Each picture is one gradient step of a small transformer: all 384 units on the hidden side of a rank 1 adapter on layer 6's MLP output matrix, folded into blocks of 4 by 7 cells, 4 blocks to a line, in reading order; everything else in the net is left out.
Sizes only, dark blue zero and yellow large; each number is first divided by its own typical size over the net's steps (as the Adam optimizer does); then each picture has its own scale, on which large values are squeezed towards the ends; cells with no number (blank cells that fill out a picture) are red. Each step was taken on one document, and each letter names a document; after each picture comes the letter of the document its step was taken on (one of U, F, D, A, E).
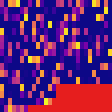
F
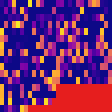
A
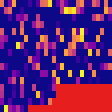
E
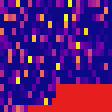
F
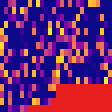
A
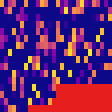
E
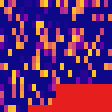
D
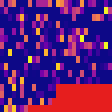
E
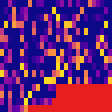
A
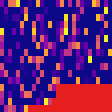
F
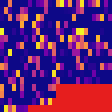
E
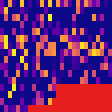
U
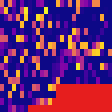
U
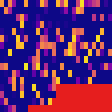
D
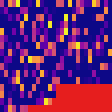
F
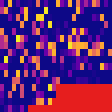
U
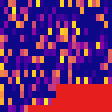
A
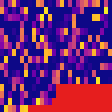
U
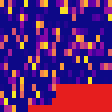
D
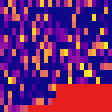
U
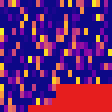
F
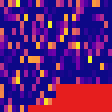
F
